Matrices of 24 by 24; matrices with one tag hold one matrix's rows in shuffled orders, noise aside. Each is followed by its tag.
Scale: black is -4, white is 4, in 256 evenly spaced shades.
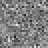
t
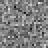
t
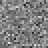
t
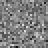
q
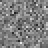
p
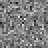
q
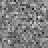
t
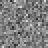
p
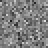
p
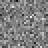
q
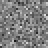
p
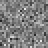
q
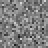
p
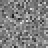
p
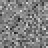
p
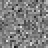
p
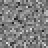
p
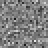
t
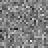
q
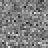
t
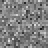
t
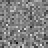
q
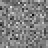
q
